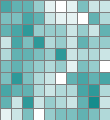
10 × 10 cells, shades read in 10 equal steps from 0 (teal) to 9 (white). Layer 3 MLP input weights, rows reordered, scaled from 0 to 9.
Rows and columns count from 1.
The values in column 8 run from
2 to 9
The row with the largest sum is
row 1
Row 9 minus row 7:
-1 6 -3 1 -2 -3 4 1 -3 5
